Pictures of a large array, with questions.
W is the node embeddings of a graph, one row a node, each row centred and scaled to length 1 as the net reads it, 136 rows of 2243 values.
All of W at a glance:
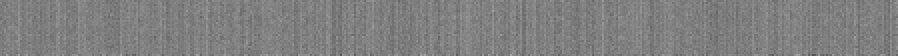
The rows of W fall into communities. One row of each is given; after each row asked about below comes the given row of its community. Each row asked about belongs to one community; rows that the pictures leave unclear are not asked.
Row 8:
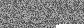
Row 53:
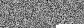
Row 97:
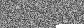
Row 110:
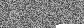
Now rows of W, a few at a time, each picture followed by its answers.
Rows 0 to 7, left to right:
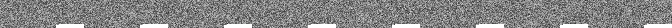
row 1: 110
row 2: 97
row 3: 97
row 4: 8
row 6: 97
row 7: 53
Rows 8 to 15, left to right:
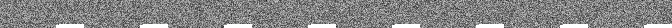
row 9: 97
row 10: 53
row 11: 97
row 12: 53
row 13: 97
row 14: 110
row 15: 110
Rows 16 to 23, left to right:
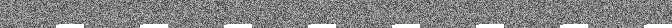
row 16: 8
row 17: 8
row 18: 97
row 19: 110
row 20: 8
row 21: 97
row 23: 97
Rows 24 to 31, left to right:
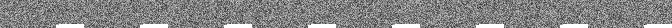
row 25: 53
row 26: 8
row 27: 97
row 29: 8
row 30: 110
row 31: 110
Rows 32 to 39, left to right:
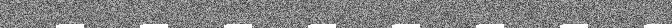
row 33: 97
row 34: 53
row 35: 110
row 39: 110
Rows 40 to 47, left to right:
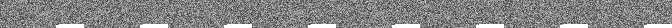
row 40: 110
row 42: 110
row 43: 110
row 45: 8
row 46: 110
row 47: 110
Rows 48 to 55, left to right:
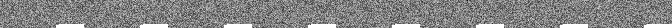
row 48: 53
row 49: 97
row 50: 53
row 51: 8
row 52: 8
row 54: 110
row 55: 110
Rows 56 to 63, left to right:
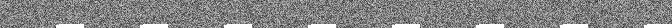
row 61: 8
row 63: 97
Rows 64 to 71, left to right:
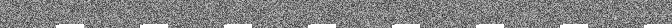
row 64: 8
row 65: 8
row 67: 110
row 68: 110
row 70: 8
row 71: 8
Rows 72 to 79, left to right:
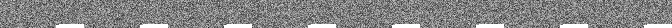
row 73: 53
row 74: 110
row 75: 110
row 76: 53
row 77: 53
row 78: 97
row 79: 8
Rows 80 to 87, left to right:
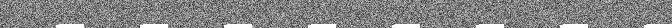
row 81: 53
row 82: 97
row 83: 8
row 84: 97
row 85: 110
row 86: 53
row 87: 110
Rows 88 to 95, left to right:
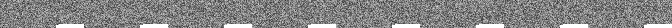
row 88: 110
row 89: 8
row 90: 53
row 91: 53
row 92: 97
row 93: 97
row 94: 110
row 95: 53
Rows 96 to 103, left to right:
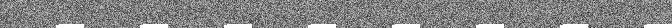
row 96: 110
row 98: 97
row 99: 110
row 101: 110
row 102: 110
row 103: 53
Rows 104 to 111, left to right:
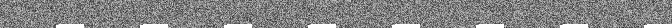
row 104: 53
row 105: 97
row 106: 97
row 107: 53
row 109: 110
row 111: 53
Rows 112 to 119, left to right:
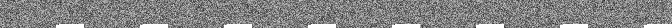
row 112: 8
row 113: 110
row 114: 53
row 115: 97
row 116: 8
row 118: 97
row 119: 8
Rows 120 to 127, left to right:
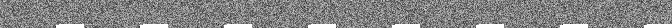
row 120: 53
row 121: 8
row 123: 53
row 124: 110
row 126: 8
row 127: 110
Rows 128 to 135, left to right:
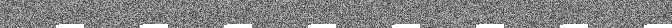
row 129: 97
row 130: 97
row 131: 8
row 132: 53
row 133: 8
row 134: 8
